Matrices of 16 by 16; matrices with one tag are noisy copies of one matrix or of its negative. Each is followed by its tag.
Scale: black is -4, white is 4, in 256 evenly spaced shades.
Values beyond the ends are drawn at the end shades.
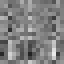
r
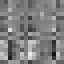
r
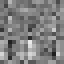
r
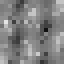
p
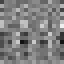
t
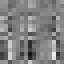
r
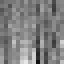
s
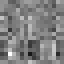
r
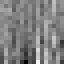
s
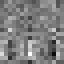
r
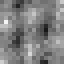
p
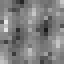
p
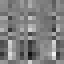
r
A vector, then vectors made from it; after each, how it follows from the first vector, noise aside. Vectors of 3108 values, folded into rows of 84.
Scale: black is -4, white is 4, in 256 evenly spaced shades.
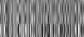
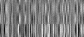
negated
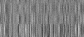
shrunk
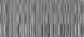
shrunk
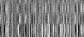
negated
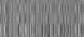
shrunk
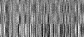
copied
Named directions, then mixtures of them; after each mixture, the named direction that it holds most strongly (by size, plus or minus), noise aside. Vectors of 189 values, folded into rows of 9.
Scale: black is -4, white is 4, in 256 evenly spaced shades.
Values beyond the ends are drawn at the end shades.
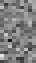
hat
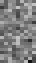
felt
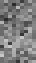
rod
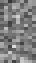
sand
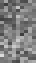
rod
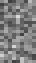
sand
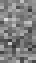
rod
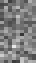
sand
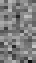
felt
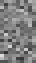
hat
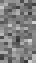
felt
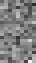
felt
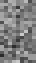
rod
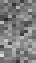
rod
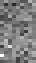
rod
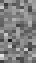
hat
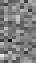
sand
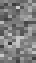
rod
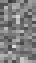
sand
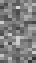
felt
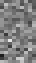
hat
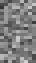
sand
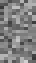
sand
